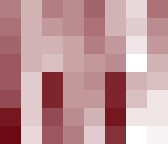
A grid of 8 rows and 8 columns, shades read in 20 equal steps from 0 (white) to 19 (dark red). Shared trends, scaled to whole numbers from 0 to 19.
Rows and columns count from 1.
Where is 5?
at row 4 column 3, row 5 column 8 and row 6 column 7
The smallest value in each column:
10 3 5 7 4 6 0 1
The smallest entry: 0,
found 2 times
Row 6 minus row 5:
1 0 0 0 -1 0 -1 -3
